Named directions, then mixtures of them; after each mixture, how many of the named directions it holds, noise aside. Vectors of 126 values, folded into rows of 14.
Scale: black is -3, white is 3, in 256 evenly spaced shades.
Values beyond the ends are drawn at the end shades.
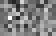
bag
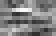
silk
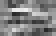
one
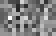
one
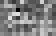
two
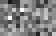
two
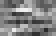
one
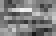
one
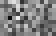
one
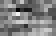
two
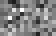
two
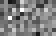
two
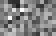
two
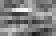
one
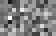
two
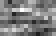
one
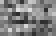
two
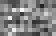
two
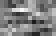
one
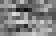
two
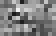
two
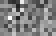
one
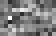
two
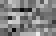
two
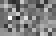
one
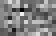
two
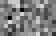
two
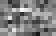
two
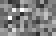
two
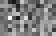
one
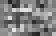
two
